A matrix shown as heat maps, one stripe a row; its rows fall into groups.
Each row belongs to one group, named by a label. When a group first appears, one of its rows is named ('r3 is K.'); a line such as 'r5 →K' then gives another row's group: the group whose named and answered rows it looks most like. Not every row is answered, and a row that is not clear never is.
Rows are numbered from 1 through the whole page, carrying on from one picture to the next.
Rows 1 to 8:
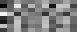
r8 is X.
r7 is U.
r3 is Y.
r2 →X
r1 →X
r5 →X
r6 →X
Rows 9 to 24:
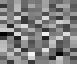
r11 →U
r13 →U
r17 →X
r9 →U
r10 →X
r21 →U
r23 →X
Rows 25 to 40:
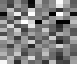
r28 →X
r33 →X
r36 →Y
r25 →Y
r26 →Y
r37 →U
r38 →U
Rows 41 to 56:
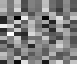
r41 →U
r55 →U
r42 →U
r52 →Y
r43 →U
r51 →X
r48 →X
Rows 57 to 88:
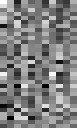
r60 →U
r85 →U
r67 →U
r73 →Y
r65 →U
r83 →X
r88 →X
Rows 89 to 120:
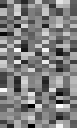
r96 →U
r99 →U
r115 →Y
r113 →X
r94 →Y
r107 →X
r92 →U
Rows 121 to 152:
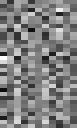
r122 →X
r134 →X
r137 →X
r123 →Y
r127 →U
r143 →X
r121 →Y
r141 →U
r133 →U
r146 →X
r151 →U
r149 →Y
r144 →U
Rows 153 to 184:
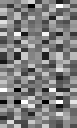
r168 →X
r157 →X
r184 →U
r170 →Y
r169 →X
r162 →X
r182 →X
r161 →U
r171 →U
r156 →U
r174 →U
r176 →Y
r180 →U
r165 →U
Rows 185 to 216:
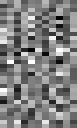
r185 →U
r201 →X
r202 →X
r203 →Y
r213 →Y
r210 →X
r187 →X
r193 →X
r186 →X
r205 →U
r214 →Y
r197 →Y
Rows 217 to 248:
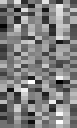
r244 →X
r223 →X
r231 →X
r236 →Y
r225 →X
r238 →U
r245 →Y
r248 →Y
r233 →U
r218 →Y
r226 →Y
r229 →X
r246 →X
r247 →Y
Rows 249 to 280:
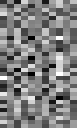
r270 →X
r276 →X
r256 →U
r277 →U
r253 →X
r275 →U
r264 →Y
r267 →Y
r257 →U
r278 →Y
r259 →U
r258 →Y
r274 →X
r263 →Y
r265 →X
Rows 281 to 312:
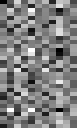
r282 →Y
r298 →U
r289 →Y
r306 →Y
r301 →Y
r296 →X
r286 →X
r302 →U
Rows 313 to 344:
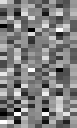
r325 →U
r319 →X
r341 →X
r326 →X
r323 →Y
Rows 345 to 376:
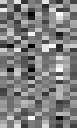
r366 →Y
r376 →U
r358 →X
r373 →Y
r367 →X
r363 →U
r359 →Y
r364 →Y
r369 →Y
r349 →Y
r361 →Y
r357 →U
